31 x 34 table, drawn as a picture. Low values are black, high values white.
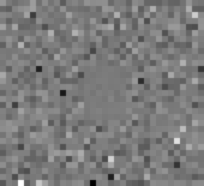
Histogram: heavy tails on both sides. Odd patch: calmer, in the centre. Odd rows or columns: none. Slope: none. Grain: fine. Calmest part: centre. Stripes: none. Seam: none. Mirror symmetry: none.
